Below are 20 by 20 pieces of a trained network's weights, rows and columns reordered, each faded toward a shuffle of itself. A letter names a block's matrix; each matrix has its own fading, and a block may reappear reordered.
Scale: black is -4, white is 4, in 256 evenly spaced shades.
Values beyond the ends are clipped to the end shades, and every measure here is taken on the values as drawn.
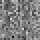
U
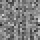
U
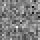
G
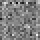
U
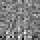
U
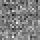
G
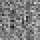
U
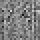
U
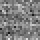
G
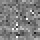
G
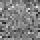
G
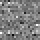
G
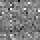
G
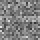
G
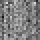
U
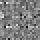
U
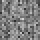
U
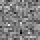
G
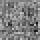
U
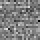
G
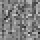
U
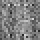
U
